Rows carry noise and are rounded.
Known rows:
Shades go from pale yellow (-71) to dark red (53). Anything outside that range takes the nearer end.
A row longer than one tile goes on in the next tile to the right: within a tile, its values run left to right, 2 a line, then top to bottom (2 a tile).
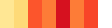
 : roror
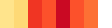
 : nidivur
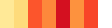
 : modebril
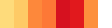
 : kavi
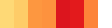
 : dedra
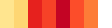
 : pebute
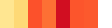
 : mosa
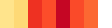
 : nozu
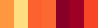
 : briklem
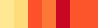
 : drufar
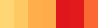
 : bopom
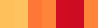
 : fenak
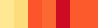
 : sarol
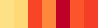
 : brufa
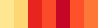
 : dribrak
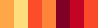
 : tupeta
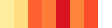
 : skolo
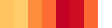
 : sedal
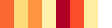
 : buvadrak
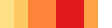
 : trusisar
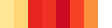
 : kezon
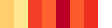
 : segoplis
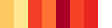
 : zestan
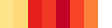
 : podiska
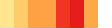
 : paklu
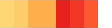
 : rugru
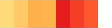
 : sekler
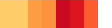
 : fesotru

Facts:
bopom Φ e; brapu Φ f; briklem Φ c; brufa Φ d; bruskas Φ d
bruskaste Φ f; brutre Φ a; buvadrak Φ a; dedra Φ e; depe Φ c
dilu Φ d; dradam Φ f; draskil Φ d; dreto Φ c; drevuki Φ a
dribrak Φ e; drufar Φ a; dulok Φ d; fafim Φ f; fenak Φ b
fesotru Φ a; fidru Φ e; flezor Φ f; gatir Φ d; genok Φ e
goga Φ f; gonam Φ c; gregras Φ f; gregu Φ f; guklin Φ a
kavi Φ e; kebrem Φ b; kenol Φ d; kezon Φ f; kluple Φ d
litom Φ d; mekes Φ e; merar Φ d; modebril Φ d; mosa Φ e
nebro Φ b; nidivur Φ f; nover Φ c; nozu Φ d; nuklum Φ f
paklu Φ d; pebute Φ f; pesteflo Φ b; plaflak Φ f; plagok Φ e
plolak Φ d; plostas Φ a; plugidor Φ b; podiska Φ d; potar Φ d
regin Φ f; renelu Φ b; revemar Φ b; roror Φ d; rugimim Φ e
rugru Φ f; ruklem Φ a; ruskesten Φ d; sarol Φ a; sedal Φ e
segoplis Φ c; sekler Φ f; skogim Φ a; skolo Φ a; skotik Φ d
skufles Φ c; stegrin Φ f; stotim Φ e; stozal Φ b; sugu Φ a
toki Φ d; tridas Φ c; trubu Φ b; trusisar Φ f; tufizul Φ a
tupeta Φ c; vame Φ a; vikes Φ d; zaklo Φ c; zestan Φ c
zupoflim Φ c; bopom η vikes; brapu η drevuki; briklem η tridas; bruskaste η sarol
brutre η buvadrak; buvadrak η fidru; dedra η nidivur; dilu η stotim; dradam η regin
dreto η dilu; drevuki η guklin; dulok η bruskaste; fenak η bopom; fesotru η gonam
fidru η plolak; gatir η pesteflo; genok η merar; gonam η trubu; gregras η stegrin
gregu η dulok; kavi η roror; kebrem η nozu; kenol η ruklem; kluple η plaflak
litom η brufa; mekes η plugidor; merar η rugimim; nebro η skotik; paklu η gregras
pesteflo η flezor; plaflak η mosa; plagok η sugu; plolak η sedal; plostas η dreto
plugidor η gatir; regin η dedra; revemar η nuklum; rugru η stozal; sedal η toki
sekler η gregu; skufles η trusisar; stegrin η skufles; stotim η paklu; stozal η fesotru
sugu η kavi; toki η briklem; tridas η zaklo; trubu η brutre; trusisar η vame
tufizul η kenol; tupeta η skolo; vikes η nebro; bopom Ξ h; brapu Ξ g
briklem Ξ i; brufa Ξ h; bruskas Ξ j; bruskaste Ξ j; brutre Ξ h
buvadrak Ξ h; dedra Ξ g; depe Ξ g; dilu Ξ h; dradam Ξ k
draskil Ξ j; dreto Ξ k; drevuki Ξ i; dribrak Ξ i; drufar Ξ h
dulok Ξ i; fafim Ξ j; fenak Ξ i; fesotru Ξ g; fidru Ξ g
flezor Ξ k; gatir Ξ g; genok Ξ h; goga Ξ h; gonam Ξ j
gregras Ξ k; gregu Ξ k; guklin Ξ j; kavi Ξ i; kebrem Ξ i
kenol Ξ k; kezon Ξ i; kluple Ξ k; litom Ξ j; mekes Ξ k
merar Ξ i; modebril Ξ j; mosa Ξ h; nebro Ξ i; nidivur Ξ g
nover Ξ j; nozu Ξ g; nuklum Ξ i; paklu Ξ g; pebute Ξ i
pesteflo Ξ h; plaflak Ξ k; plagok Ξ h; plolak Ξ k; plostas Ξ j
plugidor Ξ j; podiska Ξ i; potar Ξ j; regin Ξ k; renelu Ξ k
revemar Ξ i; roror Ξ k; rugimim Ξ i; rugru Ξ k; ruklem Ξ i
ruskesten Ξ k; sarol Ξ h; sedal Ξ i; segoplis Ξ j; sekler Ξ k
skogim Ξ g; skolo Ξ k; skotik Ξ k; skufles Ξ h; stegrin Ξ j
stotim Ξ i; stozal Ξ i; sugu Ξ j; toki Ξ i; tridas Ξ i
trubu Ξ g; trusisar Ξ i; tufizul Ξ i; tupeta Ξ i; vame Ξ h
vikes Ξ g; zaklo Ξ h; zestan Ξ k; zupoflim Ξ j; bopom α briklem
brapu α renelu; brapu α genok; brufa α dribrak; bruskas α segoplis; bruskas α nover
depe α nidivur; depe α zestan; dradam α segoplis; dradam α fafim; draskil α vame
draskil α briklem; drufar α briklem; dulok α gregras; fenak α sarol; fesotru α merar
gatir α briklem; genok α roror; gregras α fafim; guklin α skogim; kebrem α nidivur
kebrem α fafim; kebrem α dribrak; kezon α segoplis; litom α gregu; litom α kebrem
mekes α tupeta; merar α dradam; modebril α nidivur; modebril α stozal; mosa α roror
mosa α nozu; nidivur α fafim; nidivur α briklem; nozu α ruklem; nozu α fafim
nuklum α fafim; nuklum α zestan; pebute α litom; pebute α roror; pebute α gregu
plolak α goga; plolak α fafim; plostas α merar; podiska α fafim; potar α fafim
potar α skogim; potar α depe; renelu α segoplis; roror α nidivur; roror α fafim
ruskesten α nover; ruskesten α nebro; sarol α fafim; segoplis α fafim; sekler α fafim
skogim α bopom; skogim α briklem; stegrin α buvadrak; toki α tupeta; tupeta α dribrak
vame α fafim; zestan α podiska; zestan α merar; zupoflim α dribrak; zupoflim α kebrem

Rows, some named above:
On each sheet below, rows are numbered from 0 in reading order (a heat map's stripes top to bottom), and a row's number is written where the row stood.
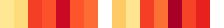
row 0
skogim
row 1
zestan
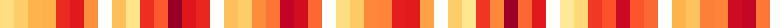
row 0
dilu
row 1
zaklo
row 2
sedal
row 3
trusisar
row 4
zupoflim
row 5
skogim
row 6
stozal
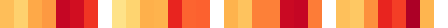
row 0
brutre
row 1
plostas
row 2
stozal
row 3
nebro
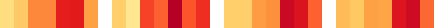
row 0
trusisar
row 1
segoplis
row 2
fesotru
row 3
pesteflo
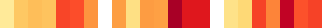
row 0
gregras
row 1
gonam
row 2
brufa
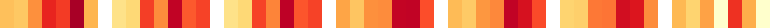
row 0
nebro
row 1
brufa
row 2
brufa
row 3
trubu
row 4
fidru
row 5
merar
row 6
stegrin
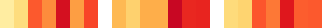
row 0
guklin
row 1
plolak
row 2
renelu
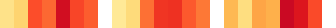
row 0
goga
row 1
ruskesten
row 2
dreto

